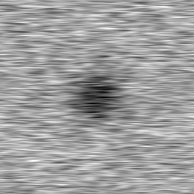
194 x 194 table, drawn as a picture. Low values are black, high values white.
Average level on the scale: 60%. Grain: streaks across. Ninth with the lowest average: centre. Dips: one, in the centre. Slope: none.
